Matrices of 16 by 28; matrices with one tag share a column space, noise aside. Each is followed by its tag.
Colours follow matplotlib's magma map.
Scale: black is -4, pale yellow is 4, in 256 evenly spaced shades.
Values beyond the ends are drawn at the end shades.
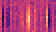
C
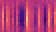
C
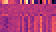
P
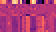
P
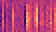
C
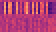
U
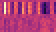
U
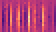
C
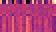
P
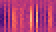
C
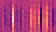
C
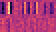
U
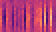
C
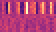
U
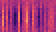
C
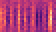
C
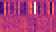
U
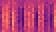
C
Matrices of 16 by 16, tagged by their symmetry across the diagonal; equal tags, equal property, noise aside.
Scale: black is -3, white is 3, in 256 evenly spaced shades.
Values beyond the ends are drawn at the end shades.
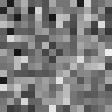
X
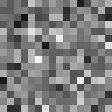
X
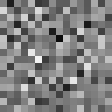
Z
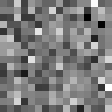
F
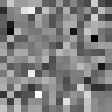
Z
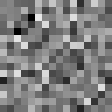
X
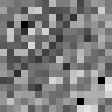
X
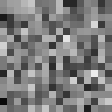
F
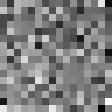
Z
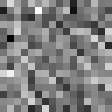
Z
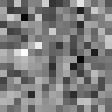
F
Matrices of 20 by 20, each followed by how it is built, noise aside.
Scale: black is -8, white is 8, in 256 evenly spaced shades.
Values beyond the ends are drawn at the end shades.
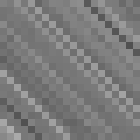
Toeplitz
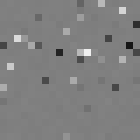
sparse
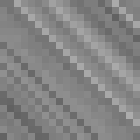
Toeplitz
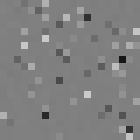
sparse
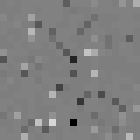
sparse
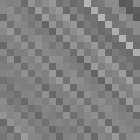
Toeplitz
